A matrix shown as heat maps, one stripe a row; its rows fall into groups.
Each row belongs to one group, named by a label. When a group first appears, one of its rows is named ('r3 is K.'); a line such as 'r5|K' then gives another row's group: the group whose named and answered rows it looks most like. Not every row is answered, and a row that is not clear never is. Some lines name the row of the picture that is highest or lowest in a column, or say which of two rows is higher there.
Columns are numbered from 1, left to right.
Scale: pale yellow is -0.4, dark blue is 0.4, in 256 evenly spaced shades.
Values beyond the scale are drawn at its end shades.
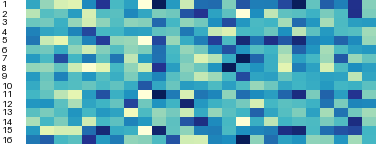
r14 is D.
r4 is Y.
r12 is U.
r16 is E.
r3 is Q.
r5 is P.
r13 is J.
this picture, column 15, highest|8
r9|E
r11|P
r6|Q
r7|E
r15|P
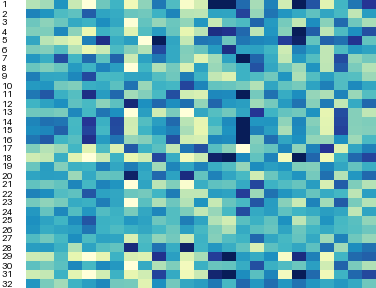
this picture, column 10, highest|5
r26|Y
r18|Q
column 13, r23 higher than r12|Yes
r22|E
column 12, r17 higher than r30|Yes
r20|U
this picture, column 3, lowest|5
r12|U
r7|E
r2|E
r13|J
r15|E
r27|J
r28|U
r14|E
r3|J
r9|Y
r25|Y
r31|Q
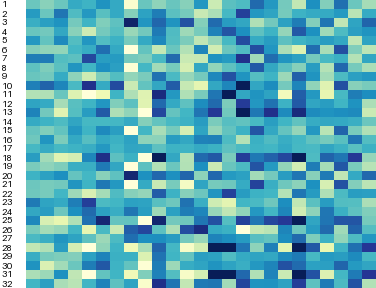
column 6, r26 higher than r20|Yes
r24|Y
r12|P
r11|Q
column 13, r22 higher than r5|Yes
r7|E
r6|J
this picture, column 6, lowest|11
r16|D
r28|Q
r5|E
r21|J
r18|P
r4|Q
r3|U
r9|Q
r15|J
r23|Y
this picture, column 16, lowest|26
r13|P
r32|P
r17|Y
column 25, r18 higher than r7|No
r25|P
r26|D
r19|J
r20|U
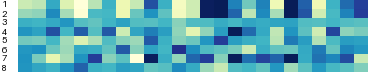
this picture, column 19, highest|7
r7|P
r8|Y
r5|Q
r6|U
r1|Q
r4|E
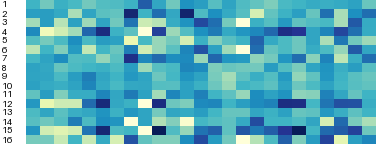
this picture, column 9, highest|1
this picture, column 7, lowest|16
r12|P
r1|D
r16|D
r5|J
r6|D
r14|J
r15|P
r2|U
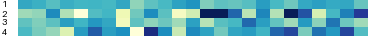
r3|J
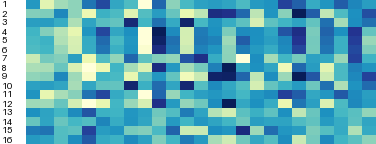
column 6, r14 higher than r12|Yes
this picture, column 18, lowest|7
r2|Q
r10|U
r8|Q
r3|U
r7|D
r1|P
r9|Q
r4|P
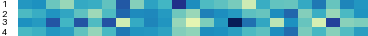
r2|U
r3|E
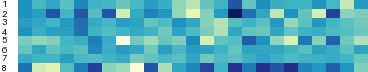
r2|E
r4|Y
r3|Y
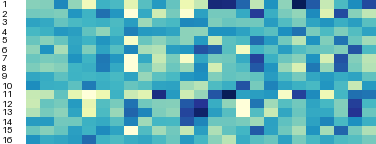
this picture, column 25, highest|1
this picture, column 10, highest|11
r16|Y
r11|Q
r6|D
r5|J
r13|D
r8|J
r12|D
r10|E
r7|J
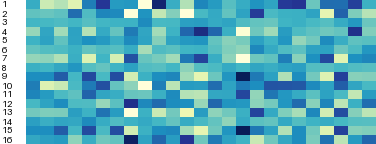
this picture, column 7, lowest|7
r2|J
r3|D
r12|U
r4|D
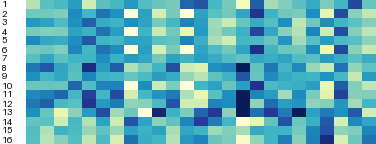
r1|D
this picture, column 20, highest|13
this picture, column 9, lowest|13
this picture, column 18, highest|13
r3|Y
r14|D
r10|J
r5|Y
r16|D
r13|P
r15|D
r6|J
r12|E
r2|J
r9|E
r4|J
